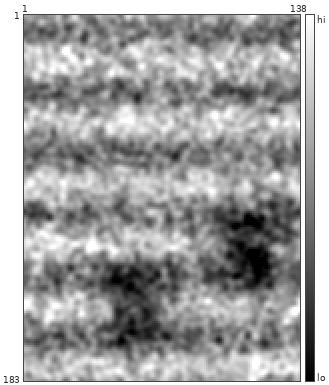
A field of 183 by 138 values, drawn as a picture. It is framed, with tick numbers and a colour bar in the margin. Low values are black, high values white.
Two dips sink into the field. No lone cell stands out from its neighbours. Stripes running across repeat 6 times from top to bottom. Overall the values sit about 60% of the way up the scale.
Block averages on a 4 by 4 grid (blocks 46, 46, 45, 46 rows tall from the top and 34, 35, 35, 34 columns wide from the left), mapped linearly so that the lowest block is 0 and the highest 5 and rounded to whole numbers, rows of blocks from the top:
4444 / 5555 / 4330 / 5245
